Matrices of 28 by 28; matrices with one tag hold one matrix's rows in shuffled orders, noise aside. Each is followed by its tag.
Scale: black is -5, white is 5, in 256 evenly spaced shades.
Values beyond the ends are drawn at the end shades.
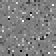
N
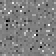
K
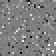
N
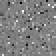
N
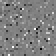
K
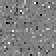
K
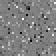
N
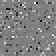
K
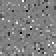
N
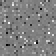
K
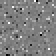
K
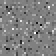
K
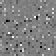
K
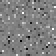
N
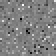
N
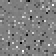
N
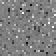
N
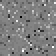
N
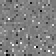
K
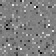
K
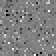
K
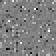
K
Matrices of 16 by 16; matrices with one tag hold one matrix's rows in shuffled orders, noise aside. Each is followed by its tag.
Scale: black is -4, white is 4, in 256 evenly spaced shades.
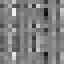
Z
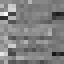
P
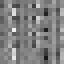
Z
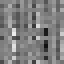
Z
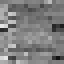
P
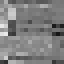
P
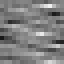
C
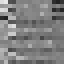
P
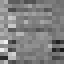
P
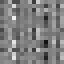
Z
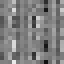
Z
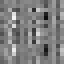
Z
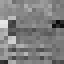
P
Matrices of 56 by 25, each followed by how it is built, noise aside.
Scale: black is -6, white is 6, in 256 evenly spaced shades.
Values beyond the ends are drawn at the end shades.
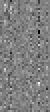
uneven columns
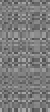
blocks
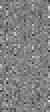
uneven columns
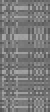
blocks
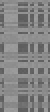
blocks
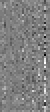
uneven columns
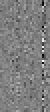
uneven columns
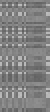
blocks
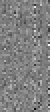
uneven columns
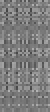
blocks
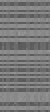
blocks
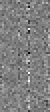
uneven columns
